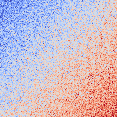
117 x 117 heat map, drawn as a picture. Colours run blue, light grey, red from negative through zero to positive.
Ninth with the highest average: bottom right. Average level on the scale: 50%. Ninth with the lowest average: top left. Slope: up to the bottom right. Stripes: none. Mirror symmetry: none. Histogram: bell-shaped. Grain: fine.
